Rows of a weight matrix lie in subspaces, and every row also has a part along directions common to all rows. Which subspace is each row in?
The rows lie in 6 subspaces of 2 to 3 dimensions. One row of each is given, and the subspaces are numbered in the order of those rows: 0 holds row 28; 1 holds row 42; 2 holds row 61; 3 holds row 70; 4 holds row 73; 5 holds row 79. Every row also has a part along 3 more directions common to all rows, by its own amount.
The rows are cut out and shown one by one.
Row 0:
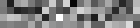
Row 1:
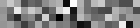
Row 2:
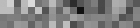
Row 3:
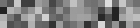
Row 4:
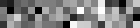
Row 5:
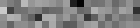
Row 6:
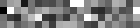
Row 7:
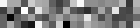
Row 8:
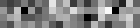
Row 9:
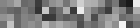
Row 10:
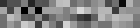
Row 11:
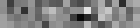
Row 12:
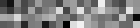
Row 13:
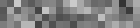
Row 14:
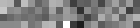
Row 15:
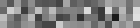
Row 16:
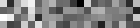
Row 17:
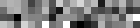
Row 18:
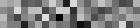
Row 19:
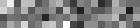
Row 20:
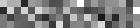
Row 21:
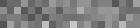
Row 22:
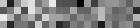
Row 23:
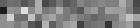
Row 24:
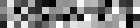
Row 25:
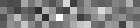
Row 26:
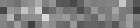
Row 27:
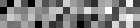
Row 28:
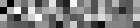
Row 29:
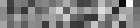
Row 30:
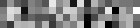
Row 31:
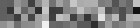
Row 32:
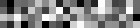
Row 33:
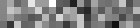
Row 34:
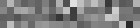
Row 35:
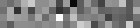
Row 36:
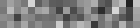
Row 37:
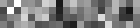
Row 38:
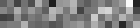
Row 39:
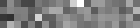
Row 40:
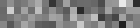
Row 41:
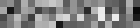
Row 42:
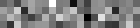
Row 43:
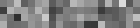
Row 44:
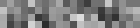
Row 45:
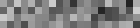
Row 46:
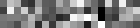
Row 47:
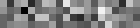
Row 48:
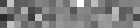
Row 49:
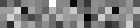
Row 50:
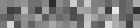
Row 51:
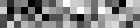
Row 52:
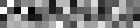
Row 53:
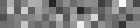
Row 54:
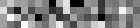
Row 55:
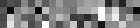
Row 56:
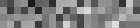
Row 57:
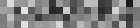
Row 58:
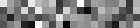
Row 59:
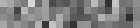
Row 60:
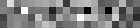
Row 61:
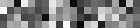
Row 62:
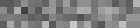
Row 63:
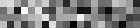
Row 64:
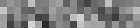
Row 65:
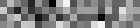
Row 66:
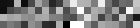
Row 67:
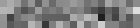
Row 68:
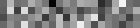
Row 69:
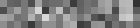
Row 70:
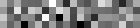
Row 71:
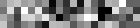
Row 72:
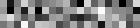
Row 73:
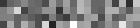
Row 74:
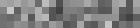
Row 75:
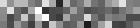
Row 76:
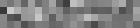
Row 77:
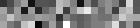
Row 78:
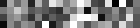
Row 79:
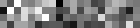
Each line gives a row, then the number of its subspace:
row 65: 0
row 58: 1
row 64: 5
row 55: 5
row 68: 3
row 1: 3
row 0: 3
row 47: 5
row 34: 3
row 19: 2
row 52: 0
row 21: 4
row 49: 1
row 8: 1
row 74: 5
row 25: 3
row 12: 2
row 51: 5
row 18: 3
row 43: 2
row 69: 5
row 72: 0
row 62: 4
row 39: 0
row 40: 3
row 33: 1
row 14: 2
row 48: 0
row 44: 5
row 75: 5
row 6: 0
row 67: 5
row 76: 0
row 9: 3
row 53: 3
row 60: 4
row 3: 2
